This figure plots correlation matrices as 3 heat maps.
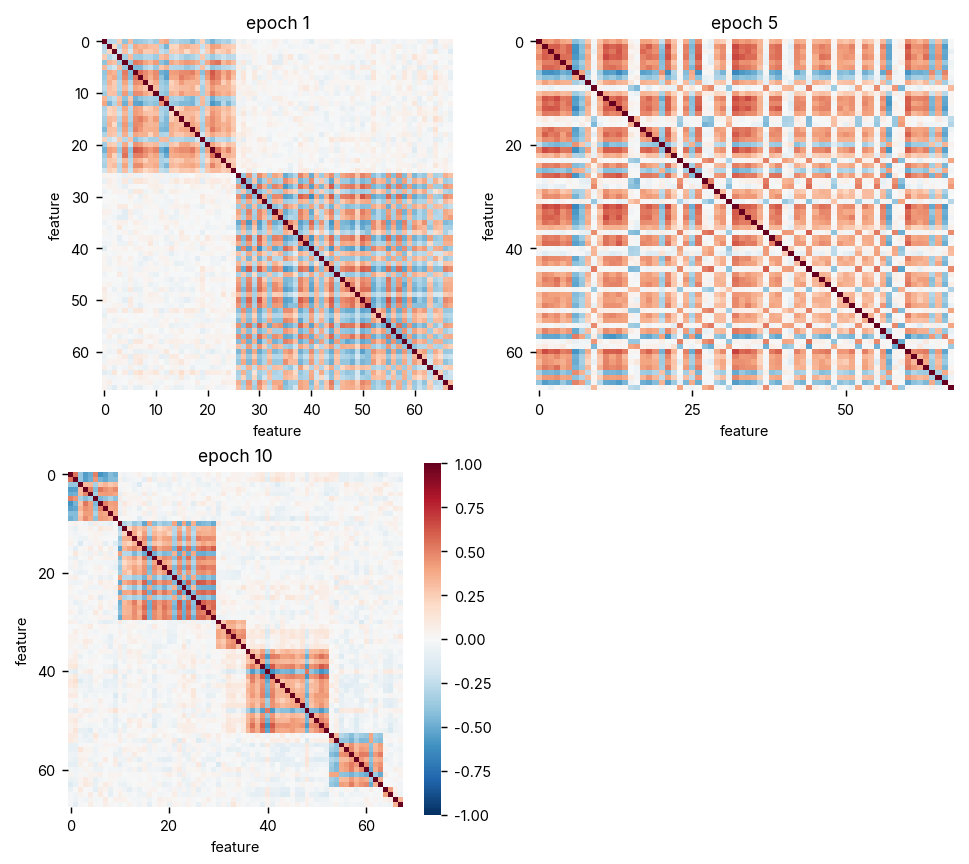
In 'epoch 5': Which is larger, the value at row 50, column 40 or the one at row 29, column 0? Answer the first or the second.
the second
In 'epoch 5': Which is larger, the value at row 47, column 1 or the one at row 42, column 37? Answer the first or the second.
the first
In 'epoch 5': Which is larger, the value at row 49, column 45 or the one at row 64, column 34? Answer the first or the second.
the first
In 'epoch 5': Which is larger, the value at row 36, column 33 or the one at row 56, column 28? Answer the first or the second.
the first
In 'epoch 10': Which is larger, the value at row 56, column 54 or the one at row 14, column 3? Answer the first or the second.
the second
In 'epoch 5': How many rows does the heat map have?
68
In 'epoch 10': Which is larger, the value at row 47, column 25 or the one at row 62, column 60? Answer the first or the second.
the second
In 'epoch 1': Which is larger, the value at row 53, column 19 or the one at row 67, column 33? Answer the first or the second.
the second
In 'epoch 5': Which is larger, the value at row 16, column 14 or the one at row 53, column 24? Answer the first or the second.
the second
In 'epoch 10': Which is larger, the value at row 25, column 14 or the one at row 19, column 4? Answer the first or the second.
the second
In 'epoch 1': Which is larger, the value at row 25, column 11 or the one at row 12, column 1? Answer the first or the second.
the first
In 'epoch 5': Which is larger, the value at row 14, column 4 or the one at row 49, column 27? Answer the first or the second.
the first
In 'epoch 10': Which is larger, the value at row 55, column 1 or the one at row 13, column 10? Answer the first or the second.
the first
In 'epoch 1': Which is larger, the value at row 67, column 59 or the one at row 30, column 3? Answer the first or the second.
the first
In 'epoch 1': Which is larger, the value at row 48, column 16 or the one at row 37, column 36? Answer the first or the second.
the second
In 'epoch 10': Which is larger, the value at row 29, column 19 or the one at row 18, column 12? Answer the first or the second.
the first
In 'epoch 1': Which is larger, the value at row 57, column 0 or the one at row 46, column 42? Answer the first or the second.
the first
